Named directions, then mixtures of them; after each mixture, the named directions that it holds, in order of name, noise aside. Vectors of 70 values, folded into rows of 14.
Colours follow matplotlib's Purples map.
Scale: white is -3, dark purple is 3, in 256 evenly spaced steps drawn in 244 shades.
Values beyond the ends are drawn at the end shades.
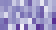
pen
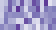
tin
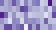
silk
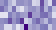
silk, tin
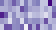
silk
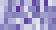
tin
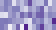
pen, silk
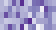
pen, tin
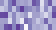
silk, tin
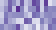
tin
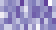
silk, tin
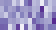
pen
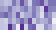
pen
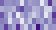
pen, silk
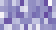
silk, tin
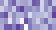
silk, tin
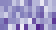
pen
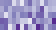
pen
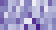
pen, tin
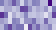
silk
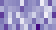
pen, silk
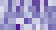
tin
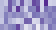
tin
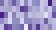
silk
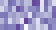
silk, tin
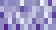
pen, silk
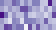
silk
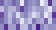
pen, silk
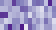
pen, silk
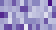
silk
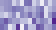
pen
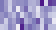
pen, tin
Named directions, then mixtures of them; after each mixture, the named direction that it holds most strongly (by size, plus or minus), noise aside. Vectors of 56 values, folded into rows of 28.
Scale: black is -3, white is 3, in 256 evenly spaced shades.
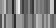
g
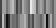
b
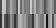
b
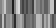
g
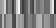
g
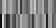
b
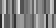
g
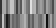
b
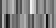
b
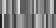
g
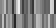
g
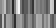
g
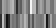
b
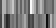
b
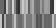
g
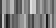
b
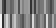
b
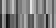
b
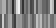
g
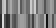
b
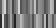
g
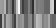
g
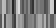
g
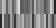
g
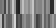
g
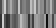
b
